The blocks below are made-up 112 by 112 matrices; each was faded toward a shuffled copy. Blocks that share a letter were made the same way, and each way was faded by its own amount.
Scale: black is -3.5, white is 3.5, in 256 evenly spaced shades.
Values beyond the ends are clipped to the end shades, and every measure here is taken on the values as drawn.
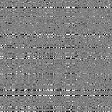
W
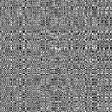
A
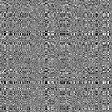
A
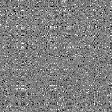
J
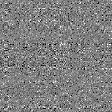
J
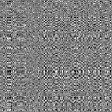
A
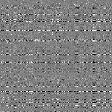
W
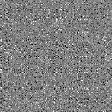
J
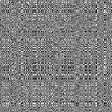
A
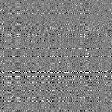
W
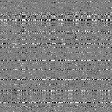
W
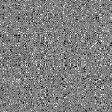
J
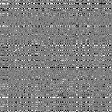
W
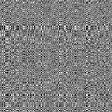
A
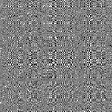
A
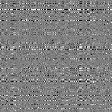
W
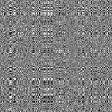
A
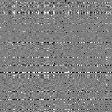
W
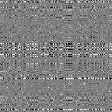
W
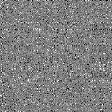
J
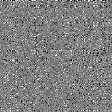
J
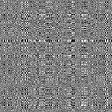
A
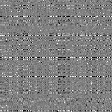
W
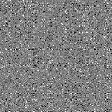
J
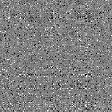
J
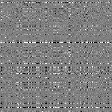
W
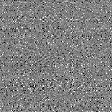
J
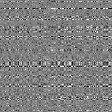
W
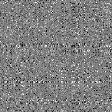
J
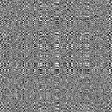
A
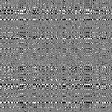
W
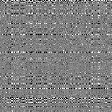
W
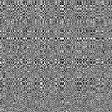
A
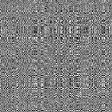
A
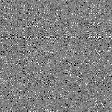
J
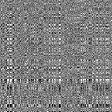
A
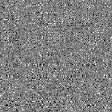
J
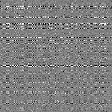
W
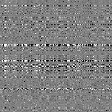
W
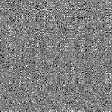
J
